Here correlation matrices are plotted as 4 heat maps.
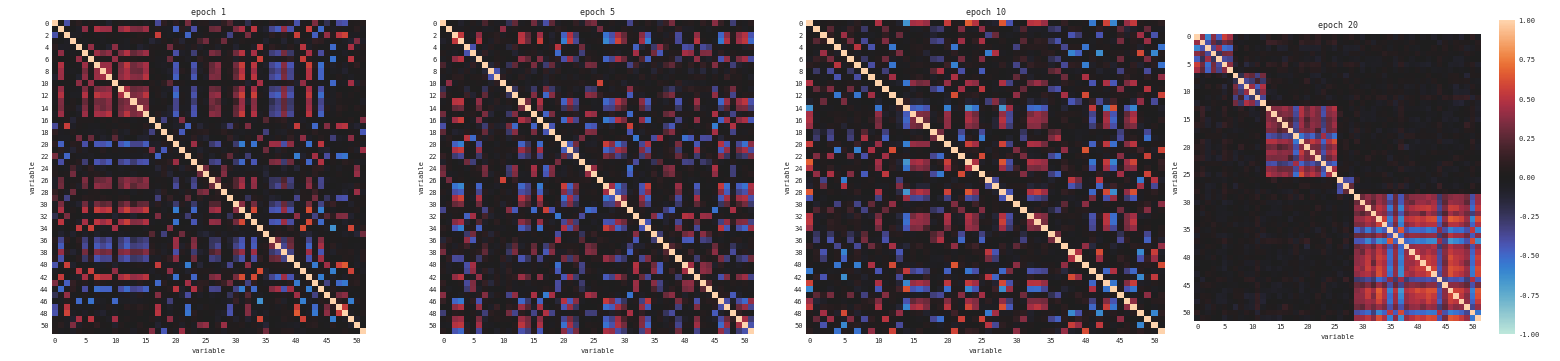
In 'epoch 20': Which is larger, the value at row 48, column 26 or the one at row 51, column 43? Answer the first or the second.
the second
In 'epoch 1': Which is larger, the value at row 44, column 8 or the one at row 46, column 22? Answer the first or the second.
the second
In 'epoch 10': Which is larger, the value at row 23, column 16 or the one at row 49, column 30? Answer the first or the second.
the first
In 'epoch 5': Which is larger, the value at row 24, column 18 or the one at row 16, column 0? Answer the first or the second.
the first
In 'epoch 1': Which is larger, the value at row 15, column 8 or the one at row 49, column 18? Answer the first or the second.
the first
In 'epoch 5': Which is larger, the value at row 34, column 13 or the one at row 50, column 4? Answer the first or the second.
the second
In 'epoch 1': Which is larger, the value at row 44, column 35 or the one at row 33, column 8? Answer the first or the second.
the second
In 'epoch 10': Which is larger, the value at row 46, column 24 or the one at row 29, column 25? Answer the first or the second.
the first
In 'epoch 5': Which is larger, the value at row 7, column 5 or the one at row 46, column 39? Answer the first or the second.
the second
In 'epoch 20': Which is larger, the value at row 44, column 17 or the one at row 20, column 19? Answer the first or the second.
the second
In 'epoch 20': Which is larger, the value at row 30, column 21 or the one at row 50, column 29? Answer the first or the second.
the first
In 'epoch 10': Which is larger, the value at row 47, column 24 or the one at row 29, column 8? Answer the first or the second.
the first
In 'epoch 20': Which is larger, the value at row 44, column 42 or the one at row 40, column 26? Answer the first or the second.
the second
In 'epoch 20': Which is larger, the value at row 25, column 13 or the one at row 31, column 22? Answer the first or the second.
the first
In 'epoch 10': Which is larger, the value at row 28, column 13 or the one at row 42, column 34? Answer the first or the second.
the second
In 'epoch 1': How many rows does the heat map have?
52
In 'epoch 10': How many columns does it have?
52
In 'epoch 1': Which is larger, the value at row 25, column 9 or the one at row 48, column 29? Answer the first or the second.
the first
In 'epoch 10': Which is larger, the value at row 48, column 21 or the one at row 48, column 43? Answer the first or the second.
the first
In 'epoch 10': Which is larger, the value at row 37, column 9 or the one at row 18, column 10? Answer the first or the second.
the first
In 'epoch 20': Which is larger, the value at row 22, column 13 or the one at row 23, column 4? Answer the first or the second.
the first
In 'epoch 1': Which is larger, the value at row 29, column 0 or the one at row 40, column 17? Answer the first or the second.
the second
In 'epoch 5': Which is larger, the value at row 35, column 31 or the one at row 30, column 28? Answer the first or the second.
the first
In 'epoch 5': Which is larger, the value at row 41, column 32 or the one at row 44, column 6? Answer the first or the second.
the first
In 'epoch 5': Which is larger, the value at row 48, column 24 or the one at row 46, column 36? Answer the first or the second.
the second
